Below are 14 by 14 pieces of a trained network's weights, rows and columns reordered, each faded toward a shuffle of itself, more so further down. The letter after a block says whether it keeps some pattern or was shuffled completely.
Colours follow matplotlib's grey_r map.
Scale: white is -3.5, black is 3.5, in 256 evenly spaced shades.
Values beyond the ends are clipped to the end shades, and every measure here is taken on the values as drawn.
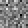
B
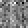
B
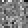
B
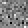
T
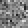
T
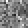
T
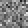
T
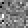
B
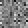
B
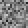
T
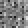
B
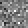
T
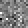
B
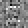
B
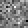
T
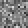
T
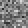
T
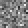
T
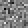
T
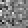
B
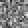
T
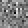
T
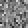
T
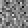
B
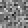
T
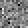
T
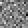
T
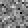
T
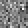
T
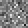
T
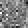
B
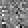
B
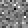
T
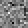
T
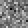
T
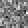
T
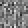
B
